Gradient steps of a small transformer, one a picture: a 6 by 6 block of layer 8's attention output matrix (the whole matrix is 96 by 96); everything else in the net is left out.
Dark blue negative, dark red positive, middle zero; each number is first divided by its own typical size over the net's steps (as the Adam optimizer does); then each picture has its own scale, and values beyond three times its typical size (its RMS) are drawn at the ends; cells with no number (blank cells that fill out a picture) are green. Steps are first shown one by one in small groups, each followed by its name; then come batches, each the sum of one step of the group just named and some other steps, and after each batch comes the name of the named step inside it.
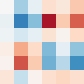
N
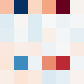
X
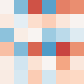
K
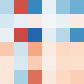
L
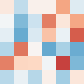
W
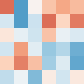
N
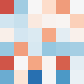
W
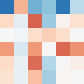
K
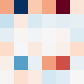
X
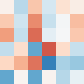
W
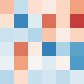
N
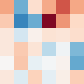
N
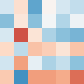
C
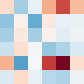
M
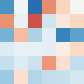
M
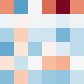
M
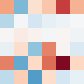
M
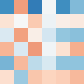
C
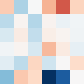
M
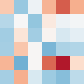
M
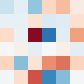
M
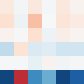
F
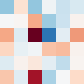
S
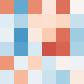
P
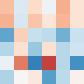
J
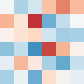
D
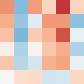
P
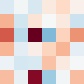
S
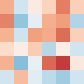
F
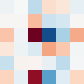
S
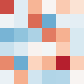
P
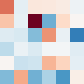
P
